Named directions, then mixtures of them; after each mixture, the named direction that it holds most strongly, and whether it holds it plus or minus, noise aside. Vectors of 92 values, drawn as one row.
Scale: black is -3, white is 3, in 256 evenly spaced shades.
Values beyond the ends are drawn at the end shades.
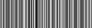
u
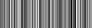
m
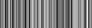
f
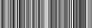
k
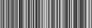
u, plus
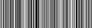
m, minus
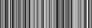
f, plus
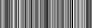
k, minus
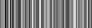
f, plus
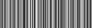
u, minus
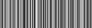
u, minus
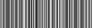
u, plus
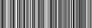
k, plus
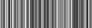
f, minus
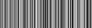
u, minus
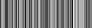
k, minus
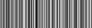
u, plus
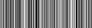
m, minus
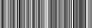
k, plus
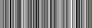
m, minus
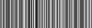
u, plus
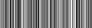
m, minus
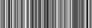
f, minus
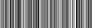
m, minus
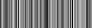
k, minus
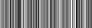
m, minus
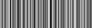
u, minus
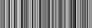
m, plus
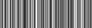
u, minus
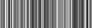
f, minus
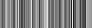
k, plus
